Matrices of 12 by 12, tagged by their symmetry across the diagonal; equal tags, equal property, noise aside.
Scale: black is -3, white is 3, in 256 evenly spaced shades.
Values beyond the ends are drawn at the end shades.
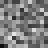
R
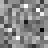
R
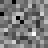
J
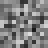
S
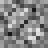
J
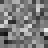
R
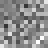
J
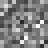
J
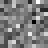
R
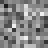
R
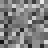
S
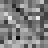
S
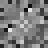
J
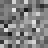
R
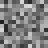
S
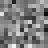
S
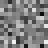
S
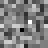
S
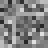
J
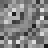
J
